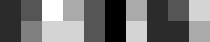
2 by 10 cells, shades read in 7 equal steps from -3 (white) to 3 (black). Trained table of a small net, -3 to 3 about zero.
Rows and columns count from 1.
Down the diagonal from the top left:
2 0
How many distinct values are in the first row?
6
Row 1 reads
2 1 -3 -1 1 3 -1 2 1 -2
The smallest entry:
-3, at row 1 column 3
